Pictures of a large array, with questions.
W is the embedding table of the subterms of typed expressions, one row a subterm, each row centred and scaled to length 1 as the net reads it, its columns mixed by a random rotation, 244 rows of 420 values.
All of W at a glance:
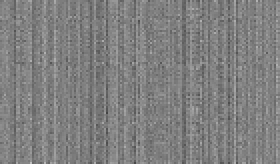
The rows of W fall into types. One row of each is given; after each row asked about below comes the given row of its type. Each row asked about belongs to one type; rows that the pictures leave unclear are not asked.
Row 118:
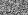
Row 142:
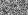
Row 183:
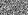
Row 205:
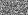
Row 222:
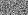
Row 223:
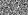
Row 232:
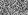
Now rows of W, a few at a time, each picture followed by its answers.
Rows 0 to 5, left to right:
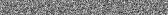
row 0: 205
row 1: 142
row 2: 205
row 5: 183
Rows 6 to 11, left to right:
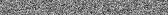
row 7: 232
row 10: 183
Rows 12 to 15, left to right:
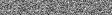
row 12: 118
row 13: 118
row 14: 205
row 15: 205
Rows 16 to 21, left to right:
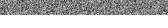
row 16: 232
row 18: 183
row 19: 222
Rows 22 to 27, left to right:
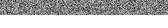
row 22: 118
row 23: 222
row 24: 232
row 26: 232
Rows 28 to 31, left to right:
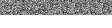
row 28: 118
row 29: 183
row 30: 118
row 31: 118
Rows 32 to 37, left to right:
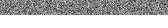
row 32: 222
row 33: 232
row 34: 222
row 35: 142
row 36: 232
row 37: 223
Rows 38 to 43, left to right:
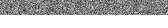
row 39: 118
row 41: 183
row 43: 205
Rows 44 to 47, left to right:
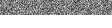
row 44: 223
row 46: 232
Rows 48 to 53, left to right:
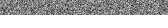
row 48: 223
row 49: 142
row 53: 118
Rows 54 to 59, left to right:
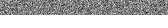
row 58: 205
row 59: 142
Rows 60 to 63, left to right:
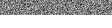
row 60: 183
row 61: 183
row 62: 223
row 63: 142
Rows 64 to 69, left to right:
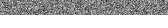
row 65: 183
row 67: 223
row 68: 222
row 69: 142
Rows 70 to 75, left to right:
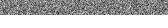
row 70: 142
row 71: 205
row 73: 222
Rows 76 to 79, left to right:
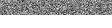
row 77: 222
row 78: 183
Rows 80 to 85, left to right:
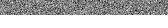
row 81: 205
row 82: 232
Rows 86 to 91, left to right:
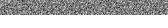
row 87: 183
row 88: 183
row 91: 183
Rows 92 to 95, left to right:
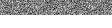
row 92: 205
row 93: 232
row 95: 183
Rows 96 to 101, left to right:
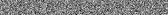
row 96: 142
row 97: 118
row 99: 118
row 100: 222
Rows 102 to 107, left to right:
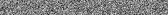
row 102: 223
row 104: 232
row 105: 142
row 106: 205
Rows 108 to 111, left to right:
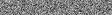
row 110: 222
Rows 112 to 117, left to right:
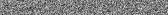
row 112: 205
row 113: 223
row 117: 205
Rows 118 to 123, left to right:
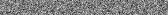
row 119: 222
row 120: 142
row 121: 222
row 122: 118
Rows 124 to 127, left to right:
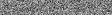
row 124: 205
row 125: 222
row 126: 232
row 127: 222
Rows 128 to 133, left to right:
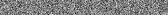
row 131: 232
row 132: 142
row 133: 232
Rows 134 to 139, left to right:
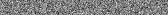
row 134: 205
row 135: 118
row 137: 222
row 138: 142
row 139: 223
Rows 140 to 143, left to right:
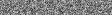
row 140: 222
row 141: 142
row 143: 205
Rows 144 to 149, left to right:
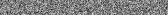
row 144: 118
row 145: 118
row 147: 142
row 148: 205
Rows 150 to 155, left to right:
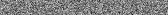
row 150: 142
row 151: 205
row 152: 232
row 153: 118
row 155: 205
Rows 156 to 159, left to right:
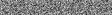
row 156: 142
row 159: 232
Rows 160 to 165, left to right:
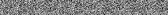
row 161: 232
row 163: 118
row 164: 232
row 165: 232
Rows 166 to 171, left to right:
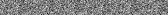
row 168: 232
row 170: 118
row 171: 118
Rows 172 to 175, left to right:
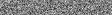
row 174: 118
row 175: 183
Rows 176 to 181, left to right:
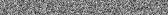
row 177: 118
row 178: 205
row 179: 205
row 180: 232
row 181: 223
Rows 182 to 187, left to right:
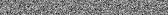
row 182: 118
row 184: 183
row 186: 222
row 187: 205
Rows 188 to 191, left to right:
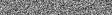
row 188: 205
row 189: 183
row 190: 205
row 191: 223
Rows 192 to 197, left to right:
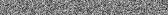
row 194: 118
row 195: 142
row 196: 205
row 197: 223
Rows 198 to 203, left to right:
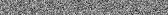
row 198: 142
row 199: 142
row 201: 232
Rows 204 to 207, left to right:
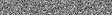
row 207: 223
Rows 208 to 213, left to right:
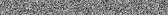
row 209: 222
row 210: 232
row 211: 232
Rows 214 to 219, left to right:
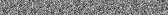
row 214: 142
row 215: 142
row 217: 183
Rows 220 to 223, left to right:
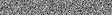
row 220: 223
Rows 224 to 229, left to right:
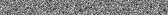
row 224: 205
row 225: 232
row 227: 223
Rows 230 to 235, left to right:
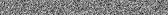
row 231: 222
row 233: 223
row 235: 232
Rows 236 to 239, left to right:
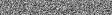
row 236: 183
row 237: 205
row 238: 183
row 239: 222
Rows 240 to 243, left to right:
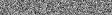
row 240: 232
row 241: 118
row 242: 205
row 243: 205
